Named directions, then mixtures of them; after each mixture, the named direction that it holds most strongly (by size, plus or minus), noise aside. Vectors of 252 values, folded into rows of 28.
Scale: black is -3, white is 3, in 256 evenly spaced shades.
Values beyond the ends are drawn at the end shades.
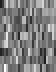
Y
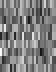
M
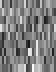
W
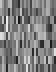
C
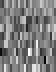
Y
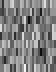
M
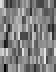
Y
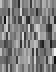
C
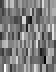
Y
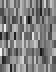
M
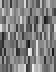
W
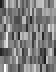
Y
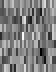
M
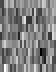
Y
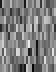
W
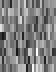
W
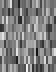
C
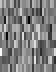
M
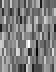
W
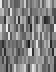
W
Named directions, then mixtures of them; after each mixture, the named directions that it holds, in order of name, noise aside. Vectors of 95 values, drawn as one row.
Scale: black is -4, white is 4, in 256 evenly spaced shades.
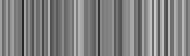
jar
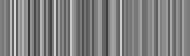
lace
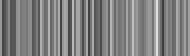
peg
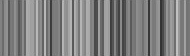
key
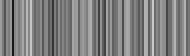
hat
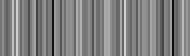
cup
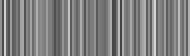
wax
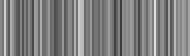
jar, wax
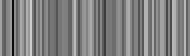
cup, hat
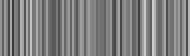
hat, wax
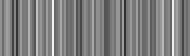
cup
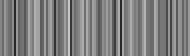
lace, wax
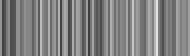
peg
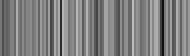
cup, key, peg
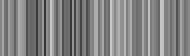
key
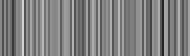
jar, peg, wax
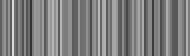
hat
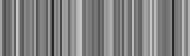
cup, jar, peg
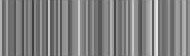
jar, peg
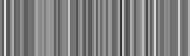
hat, wax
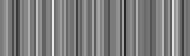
cup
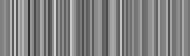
lace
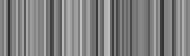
cup, key, wax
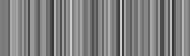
cup, key, lace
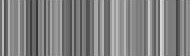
key, wax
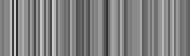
cup, lace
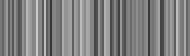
key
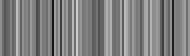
cup, hat, peg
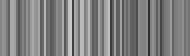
cup, key, peg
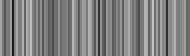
hat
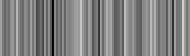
cup, hat, jar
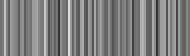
peg, wax
